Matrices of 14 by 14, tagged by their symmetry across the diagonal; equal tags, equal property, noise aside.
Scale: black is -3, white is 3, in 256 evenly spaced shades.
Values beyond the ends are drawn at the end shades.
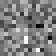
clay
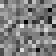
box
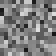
box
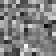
clay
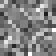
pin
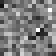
box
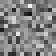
box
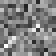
box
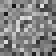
pin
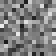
clay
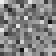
pin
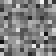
clay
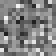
pin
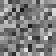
box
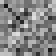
pin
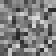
clay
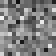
clay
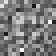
pin
